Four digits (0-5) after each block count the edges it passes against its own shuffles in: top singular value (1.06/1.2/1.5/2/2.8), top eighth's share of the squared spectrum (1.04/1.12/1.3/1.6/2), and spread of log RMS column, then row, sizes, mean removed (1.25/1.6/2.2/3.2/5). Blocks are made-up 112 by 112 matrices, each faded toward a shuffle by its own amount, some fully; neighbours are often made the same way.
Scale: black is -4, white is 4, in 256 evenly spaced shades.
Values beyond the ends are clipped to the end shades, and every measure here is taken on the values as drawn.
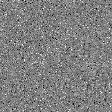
3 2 1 0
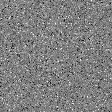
1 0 0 0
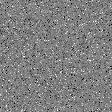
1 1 0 0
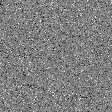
1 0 0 0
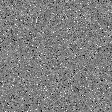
0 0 0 0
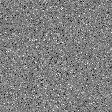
2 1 0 0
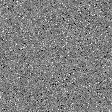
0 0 0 0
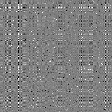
5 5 3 3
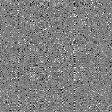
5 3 2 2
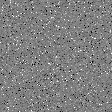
2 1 0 0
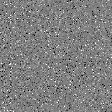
4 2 1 1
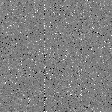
3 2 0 0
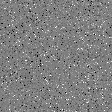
2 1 0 0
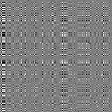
5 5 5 4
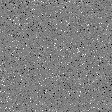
0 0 0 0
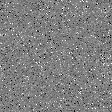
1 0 0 0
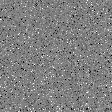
2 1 0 0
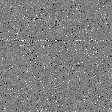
3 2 0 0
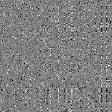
4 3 2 1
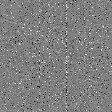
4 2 1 0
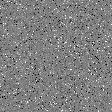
2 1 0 0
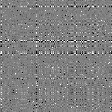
5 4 3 3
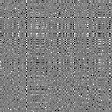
5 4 3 3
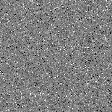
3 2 0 0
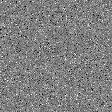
3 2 0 0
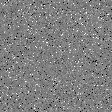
1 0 0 0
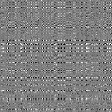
5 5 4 4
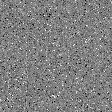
1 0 0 0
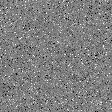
0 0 0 0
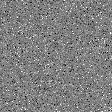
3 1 0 0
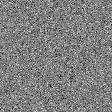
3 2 0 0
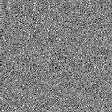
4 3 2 1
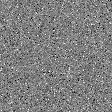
1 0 0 0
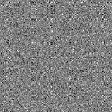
4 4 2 2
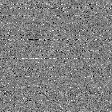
2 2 0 3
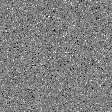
0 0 0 0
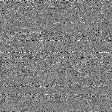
2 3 0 4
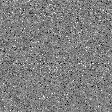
1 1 0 2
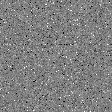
1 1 0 0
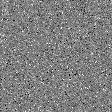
0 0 0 0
